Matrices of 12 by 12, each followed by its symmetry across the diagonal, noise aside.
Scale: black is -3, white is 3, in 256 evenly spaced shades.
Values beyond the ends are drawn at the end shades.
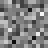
antisymmetric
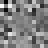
antisymmetric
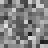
neither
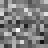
neither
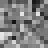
antisymmetric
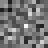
symmetric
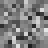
antisymmetric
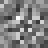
symmetric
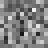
neither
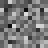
symmetric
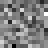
antisymmetric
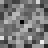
symmetric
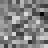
neither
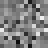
antisymmetric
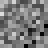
symmetric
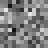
antisymmetric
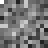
symmetric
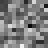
neither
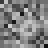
symmetric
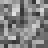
neither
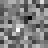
antisymmetric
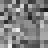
antisymmetric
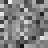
neither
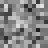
neither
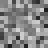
symmetric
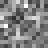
symmetric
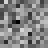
neither
